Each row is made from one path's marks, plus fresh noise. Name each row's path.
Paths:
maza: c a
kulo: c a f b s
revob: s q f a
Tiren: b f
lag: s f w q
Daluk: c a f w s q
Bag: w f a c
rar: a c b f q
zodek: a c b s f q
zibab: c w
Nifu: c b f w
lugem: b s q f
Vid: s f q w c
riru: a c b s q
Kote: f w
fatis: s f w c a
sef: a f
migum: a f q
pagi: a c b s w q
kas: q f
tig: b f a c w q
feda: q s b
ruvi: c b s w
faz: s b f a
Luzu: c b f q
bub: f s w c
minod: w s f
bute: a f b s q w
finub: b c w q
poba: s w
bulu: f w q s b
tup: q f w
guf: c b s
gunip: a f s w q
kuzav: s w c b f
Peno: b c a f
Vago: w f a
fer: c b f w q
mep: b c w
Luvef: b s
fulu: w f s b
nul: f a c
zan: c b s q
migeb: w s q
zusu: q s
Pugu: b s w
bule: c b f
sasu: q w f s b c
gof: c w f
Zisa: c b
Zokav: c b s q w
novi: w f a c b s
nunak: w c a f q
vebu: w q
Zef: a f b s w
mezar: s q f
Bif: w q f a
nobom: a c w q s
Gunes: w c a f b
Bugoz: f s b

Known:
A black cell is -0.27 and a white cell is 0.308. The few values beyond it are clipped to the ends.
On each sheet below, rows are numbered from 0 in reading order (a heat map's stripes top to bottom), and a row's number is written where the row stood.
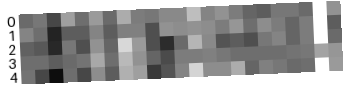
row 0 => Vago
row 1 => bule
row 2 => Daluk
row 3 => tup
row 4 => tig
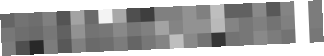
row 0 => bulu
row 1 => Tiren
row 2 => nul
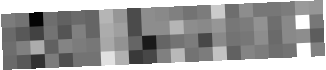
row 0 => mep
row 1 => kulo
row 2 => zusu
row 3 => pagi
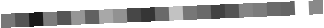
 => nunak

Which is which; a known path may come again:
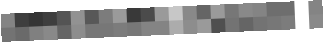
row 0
rar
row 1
sef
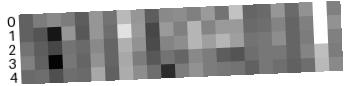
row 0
Bugoz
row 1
novi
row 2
kulo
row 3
gof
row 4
tup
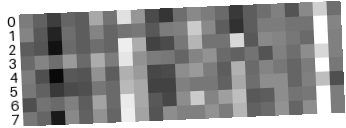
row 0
Vid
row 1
nul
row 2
pagi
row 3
minod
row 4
fer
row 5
zan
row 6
bute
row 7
kuzav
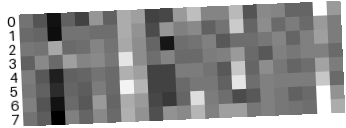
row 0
tig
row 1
mep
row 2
zusu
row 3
poba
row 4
finub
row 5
Zokav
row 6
nunak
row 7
Gunes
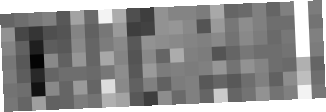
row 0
bulu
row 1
Luzu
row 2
bule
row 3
Bag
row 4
Zisa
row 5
bub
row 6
feda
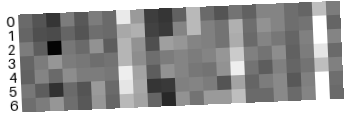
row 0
nobom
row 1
riru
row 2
Nifu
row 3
Luvef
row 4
Pugu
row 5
sasu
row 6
lugem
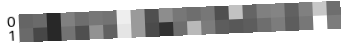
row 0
ruvi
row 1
Daluk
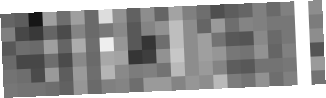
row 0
fatis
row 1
Peno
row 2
gunip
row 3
zodek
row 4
Vago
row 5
Tiren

